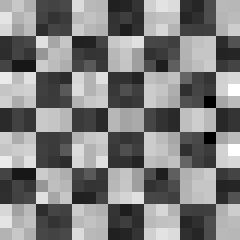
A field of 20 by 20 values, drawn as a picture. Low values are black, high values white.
Grain: checkered. Average level on the scale: 50%. Mirror symmetry: top to bottom. Histogram: two levels.
